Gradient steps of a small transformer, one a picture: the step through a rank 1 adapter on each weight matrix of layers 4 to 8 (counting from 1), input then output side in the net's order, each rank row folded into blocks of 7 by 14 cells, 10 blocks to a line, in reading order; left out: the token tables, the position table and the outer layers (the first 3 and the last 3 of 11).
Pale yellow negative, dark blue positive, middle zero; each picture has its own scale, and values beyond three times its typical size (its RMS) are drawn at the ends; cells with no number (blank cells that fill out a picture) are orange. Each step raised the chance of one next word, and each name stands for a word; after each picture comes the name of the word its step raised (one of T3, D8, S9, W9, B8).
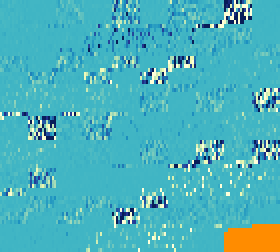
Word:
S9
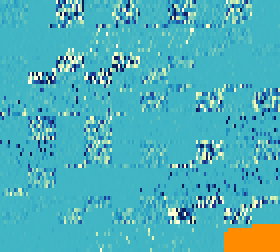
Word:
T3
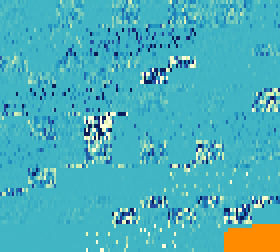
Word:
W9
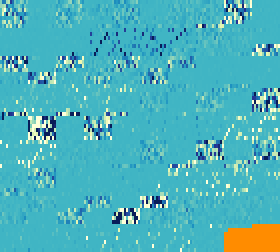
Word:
S9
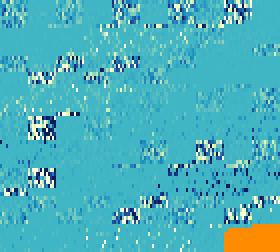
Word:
T3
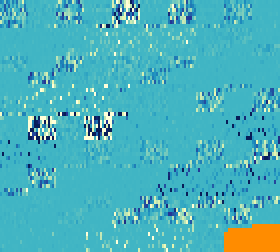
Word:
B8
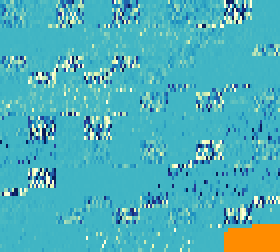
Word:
T3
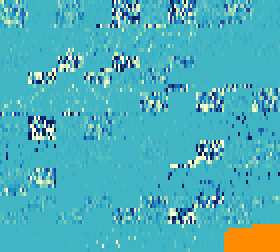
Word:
T3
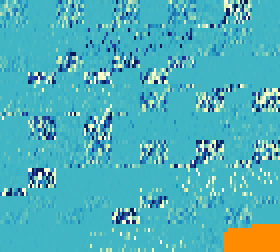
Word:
S9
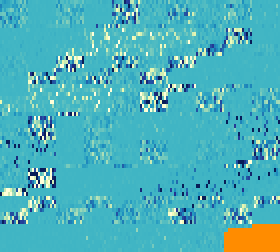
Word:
T3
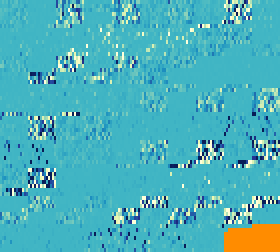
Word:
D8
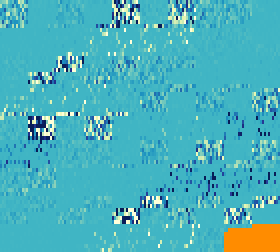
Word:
B8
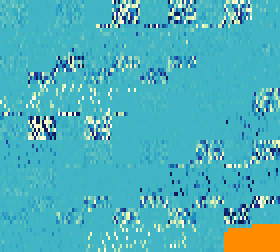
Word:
B8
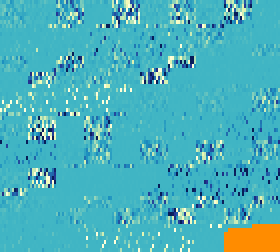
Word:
B8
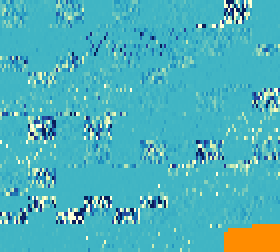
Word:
S9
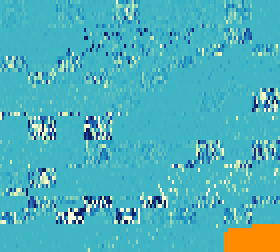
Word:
S9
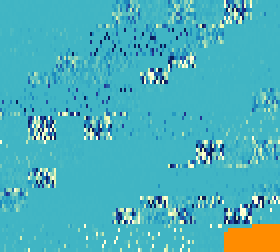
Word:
W9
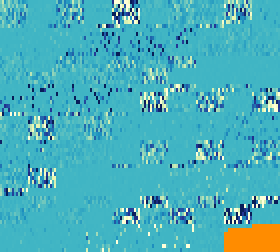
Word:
W9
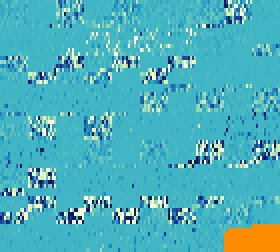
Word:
D8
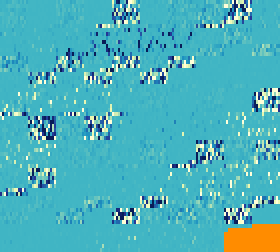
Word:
S9
